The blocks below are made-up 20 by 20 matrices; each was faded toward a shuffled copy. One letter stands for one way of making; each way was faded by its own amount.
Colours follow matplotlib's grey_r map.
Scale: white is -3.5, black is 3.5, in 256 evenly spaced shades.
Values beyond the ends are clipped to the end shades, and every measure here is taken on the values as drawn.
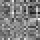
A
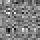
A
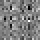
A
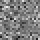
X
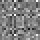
A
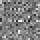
X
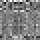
A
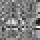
A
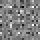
A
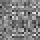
A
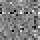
X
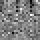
X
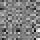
A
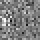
X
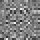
A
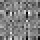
A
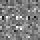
X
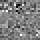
X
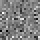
X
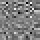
A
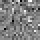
X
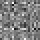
A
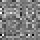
A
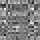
A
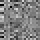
A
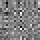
A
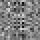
A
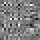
A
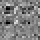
A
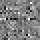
X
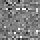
X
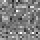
X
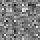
X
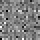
X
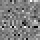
X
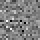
X
